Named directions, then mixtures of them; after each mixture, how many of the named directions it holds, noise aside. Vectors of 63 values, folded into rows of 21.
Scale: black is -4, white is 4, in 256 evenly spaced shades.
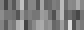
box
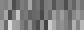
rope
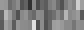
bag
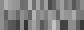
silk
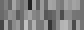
three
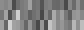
one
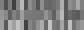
two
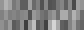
three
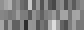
two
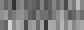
three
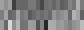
two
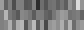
three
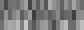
one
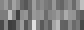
three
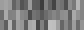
three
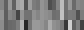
two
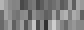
three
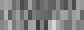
three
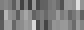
one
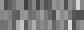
two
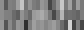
two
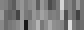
two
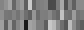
three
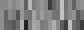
two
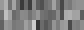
two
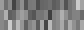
three
